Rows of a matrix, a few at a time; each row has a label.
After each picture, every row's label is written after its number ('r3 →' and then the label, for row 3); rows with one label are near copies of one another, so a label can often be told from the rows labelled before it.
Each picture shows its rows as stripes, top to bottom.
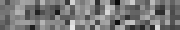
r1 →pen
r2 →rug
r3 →rug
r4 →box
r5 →pen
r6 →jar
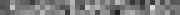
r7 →jar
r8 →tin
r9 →pen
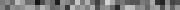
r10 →rug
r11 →pen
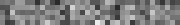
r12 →rug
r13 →pen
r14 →tin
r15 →pen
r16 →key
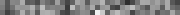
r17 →box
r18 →pen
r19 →key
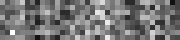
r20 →box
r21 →jar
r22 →key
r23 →box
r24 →rug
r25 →jar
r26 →tin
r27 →rug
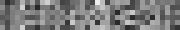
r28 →key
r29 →box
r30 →pen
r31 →jar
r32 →pen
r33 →box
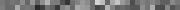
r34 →key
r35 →rug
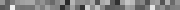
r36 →pen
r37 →tin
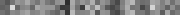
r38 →pen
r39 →tin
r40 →pen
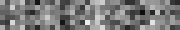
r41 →box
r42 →tin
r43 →jar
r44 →key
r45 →tin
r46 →box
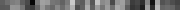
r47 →jar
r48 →jar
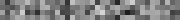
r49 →pen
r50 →key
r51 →box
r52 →pen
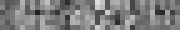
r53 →key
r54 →key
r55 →rug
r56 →pen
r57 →pen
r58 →key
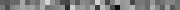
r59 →key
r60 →pen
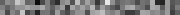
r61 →rug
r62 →pen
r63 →box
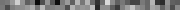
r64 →rug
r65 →pen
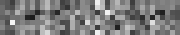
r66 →key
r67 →key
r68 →rug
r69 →jar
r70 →tin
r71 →pen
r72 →key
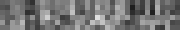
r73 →jar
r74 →jar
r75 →jar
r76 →key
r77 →box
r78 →rug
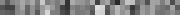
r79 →pen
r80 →key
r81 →key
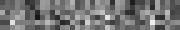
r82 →jar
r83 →jar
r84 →box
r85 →rug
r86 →tin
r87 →rug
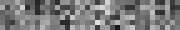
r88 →rug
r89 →box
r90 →rug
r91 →pen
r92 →key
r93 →pen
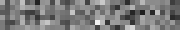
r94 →box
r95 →pen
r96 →jar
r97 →box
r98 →key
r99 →pen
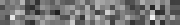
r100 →box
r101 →jar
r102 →rug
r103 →tin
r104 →jar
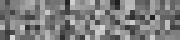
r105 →pen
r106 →pen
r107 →key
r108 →jar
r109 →pen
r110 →box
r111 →key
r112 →tin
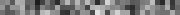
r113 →rug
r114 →box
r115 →key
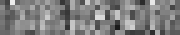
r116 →tin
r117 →pen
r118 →key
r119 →key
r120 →pen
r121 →pen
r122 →jar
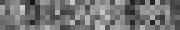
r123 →jar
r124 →box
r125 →box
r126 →rug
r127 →jar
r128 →key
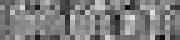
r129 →key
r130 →box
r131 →tin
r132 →pen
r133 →pen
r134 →pen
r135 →pen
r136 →rug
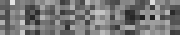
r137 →tin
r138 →jar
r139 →box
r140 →jar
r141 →box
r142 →pen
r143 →box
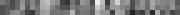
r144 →key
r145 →key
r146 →jar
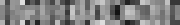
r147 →box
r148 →pen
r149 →pen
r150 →pen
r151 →box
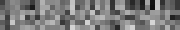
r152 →jar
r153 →jar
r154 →pen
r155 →box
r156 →tin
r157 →pen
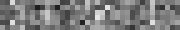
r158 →tin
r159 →rug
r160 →key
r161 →key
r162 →tin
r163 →box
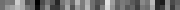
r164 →rug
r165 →rug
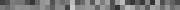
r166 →jar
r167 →pen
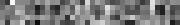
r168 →tin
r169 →rug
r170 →rug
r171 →pen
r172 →box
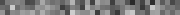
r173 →jar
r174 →tin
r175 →pen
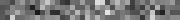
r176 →key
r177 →jar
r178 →rug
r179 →tin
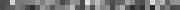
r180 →tin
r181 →jar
